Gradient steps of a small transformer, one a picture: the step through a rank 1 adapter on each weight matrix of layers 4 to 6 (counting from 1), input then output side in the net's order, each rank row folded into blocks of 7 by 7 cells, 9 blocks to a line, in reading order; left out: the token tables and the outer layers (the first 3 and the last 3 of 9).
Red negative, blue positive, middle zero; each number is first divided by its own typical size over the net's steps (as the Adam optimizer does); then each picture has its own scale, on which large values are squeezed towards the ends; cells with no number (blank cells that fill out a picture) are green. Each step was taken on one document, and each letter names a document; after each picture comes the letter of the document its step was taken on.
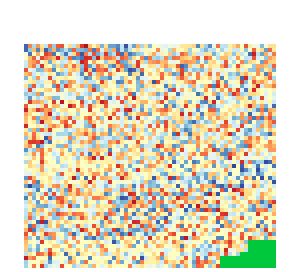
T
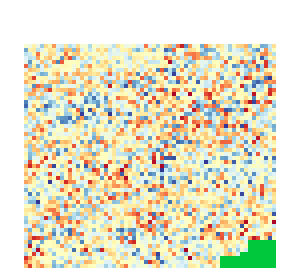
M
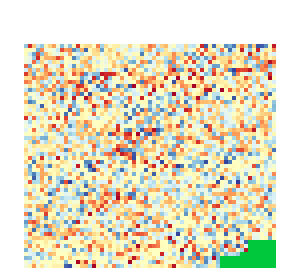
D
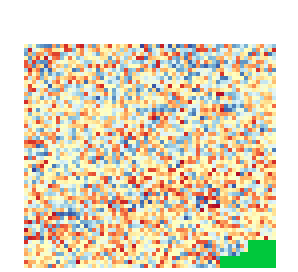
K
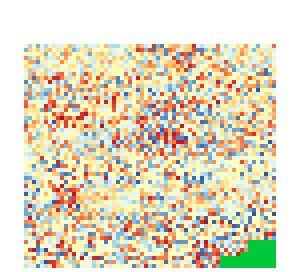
T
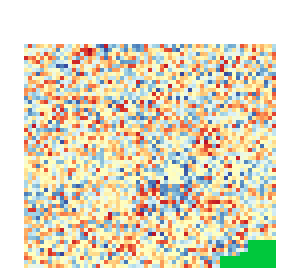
T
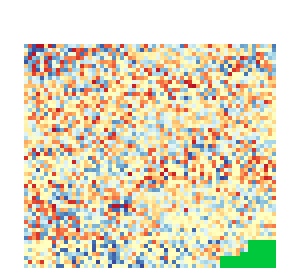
T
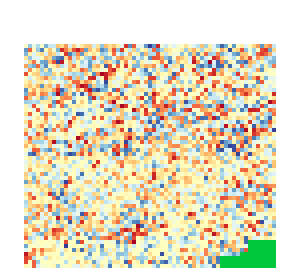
D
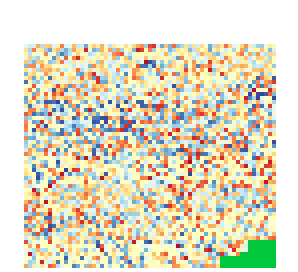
K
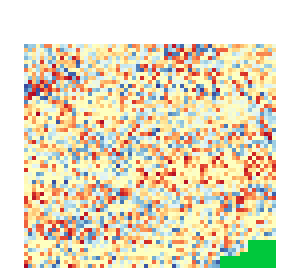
K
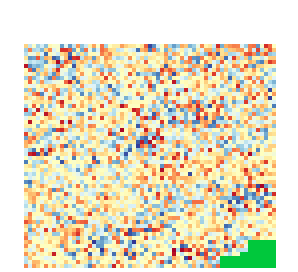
D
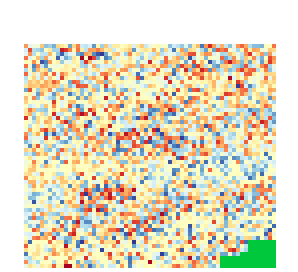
D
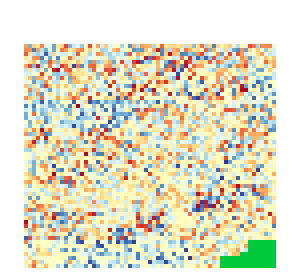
M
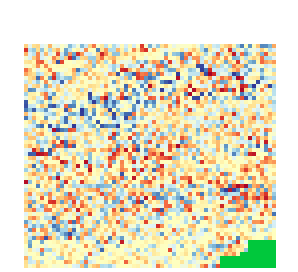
M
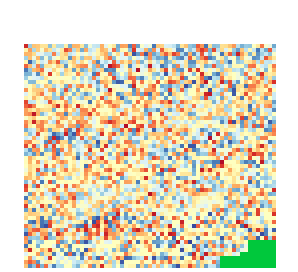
K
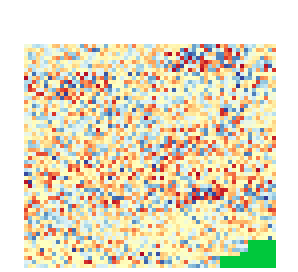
M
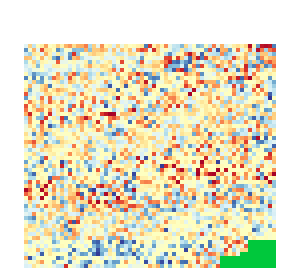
M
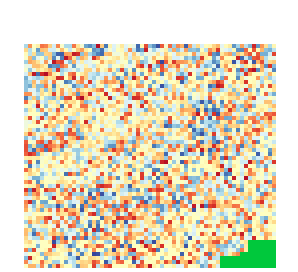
T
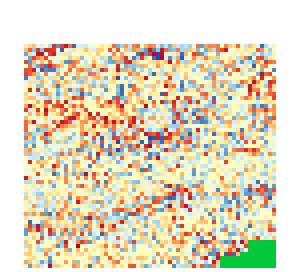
K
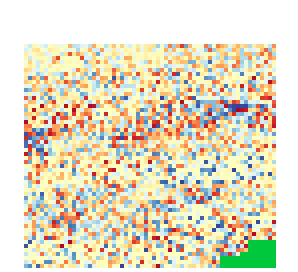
K
